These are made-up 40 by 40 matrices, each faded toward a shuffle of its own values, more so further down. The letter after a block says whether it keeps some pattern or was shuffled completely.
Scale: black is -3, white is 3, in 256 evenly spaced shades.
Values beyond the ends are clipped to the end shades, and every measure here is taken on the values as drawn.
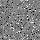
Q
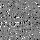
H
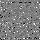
H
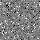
Q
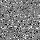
H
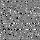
H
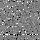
H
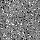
Q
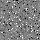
Q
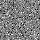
Q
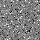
Q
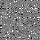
H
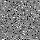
H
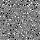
H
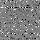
H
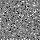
Q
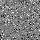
Q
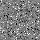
Q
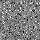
H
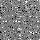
H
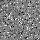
Q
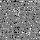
H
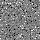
Q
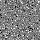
H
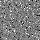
Q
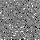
H
